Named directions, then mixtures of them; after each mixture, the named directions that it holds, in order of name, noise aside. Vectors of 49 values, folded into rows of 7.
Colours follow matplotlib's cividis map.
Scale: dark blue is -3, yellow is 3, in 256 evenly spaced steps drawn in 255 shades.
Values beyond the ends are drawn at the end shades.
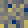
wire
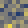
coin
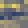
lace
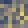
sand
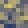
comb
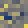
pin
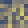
sand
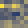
lace, sand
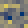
lace, pin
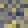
coin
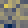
coin, comb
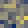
comb, sand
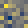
comb, pin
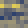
lace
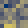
coin, comb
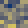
comb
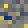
pin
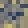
coin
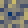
coin, comb
